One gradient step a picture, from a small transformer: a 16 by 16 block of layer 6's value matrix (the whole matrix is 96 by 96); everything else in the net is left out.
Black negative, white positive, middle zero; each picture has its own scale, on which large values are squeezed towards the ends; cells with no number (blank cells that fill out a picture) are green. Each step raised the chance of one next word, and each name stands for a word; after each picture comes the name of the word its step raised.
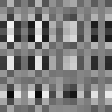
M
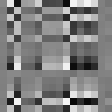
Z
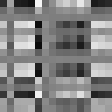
Z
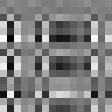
Z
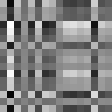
M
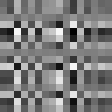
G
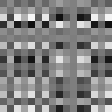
M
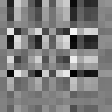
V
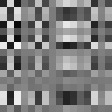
M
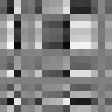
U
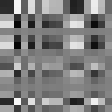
U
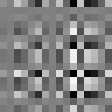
V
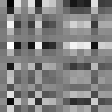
U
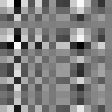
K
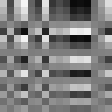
V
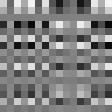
U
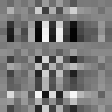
G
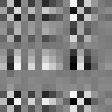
Z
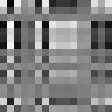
U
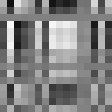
U
